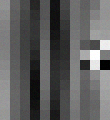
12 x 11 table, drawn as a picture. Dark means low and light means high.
Roughest part: middle right. Grain: streaks running down. Odd patch: rougher, in the middle right.
